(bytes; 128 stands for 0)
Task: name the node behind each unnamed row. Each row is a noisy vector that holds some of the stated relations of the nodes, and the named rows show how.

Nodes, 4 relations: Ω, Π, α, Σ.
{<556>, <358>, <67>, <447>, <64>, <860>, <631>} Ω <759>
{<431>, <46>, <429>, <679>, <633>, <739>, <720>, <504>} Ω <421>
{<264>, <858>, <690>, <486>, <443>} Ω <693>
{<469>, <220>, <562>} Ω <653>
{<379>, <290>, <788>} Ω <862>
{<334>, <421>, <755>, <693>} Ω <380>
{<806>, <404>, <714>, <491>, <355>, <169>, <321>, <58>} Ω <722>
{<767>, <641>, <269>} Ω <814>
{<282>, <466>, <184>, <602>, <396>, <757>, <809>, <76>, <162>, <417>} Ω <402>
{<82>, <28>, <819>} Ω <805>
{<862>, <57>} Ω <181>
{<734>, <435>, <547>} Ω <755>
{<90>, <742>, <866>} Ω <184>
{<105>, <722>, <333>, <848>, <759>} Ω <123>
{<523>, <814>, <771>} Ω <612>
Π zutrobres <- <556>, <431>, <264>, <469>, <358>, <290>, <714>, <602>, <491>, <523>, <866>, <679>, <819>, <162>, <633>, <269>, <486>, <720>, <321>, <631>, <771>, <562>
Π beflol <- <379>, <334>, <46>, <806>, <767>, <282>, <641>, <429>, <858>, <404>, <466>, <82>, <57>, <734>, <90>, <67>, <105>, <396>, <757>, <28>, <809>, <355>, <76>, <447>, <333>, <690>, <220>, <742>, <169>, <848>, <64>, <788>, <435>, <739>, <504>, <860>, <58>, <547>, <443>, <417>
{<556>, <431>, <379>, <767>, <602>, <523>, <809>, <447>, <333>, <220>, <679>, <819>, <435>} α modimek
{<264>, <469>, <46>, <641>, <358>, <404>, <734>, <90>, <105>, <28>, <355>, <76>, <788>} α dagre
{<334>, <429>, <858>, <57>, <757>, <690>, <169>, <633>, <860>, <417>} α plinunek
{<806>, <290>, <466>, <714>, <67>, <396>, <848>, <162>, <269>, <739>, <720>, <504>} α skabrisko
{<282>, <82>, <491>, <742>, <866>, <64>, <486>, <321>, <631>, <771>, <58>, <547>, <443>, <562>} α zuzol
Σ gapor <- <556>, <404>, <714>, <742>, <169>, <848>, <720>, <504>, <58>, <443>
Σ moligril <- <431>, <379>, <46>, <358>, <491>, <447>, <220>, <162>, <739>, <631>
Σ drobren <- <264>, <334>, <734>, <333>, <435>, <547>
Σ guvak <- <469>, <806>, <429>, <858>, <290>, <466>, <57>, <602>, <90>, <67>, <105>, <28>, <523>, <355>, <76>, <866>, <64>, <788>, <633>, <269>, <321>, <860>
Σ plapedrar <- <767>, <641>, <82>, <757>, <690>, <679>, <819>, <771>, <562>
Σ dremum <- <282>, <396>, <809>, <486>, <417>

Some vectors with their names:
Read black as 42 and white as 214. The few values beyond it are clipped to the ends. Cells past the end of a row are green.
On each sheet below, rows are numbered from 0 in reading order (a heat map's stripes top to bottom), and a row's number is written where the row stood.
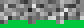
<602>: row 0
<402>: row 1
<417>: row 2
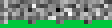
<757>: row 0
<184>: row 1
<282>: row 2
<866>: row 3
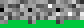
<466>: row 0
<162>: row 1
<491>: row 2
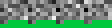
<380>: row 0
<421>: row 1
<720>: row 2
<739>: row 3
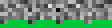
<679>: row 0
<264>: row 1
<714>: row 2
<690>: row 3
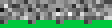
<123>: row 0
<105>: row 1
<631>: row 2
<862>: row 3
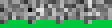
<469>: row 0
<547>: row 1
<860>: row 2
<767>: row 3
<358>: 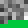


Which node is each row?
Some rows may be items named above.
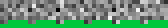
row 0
<788>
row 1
<402>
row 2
<333>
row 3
<358>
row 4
<435>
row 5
<220>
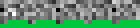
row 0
<282>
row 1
<679>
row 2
<848>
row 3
<858>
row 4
<739>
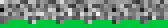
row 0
<739>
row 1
<379>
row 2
<82>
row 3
<809>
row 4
<562>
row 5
<641>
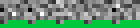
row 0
<64>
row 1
<321>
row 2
<447>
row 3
<523>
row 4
<169>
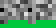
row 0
<58>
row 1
<396>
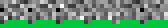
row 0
<290>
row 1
<714>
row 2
<722>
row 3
<358>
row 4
<690>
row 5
<404>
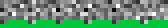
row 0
<486>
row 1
<334>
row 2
<742>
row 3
<556>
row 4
<722>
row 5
<379>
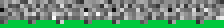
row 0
<504>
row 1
<46>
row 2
<819>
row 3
<631>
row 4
<734>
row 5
<28>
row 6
<734>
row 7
<755>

